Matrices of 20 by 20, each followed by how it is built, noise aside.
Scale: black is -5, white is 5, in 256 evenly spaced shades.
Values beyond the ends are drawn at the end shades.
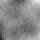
smooth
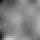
smooth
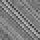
Toeplitz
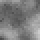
smooth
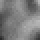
smooth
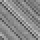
Toeplitz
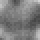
smooth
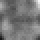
smooth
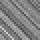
Toeplitz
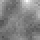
smooth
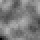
smooth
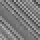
Toeplitz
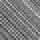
Toeplitz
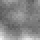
smooth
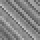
Toeplitz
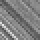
Toeplitz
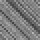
Toeplitz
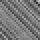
Toeplitz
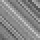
Toeplitz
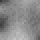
smooth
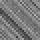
Toeplitz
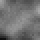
smooth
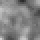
smooth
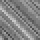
Toeplitz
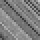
Toeplitz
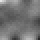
smooth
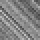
Toeplitz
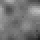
smooth
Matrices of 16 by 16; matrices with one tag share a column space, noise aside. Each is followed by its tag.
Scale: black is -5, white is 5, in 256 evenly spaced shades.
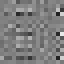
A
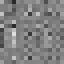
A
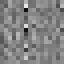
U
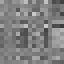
A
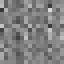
U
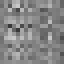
U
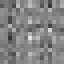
U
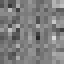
U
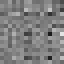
A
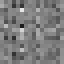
U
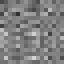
A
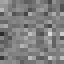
A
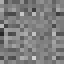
A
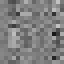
A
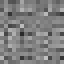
A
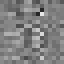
A
